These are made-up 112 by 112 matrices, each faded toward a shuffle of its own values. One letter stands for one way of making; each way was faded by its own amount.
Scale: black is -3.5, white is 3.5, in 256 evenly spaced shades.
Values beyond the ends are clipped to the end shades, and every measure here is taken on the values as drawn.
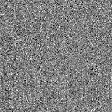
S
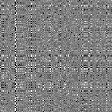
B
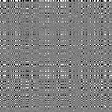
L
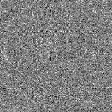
S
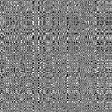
B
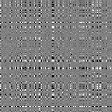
L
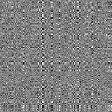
B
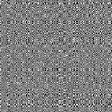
B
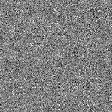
S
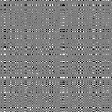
L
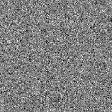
S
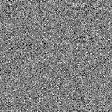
S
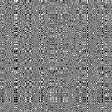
B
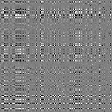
L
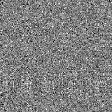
S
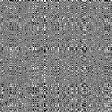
B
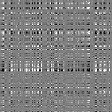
L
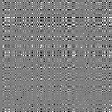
L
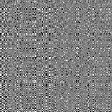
B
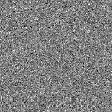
S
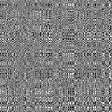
B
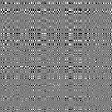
L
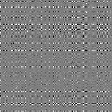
L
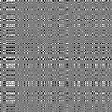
L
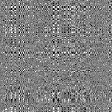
B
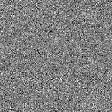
S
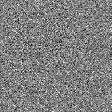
S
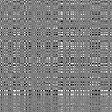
L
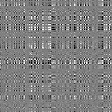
L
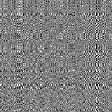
B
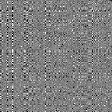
B
